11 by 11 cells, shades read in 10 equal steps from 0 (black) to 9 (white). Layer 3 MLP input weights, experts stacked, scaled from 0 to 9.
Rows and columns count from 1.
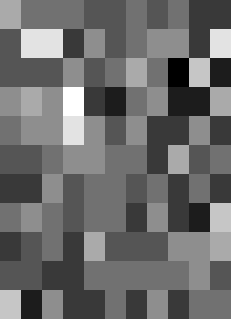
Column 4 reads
4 2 5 9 8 5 3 3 2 2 2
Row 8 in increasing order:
1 2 2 3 4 4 4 4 5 5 7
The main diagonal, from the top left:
6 8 3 9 5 4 3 5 5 5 4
